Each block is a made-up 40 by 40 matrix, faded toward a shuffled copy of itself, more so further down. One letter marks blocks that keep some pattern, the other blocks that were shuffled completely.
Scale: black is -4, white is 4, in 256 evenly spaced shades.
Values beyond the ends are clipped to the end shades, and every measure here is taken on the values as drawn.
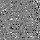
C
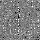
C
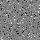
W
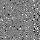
C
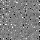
C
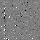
C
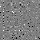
C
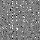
C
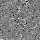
W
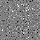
C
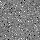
W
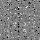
C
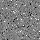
W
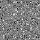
C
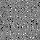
C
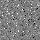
W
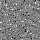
W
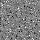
W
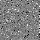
C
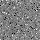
W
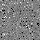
C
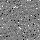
W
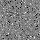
W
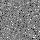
W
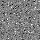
W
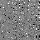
C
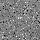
W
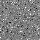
W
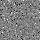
W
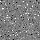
W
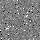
W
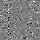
C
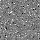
W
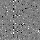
C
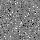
W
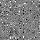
C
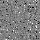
C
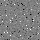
W
